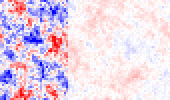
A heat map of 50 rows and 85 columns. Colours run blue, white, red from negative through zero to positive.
Ninth with the highest average: centre. Average level on the scale: 50%. Histogram: heavy tails on both sides. Grain: blotchy. Seam: vertical, 40% of the way across, the right part calmer.
